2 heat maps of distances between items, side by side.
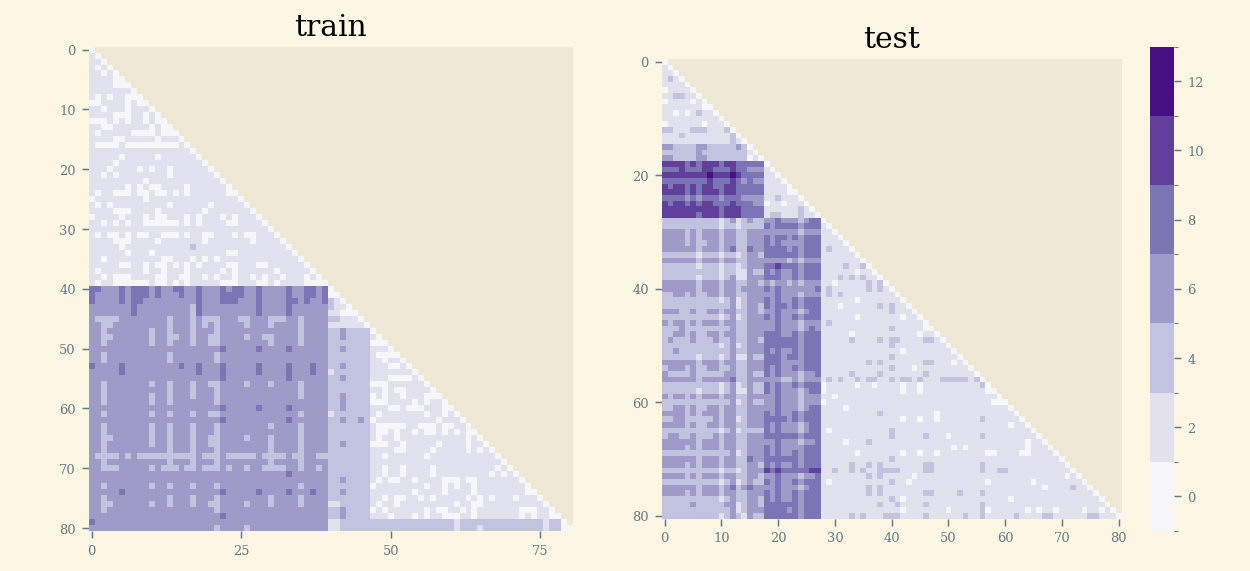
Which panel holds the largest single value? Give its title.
test
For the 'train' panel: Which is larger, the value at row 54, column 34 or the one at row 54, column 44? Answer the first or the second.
the first
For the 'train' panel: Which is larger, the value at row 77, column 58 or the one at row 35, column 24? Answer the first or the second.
the second
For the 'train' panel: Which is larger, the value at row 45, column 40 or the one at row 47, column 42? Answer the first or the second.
the second
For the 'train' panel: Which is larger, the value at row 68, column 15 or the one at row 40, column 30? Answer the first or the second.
the second
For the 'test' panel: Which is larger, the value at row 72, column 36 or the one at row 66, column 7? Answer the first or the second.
the second
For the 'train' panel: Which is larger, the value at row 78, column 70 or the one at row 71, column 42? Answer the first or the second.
the second
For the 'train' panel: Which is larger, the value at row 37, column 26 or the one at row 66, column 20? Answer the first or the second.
the second
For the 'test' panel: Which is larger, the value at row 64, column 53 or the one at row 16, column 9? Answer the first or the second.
the second
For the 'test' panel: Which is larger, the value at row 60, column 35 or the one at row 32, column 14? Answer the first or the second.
the second
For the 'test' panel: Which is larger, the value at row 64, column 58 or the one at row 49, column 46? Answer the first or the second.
the second
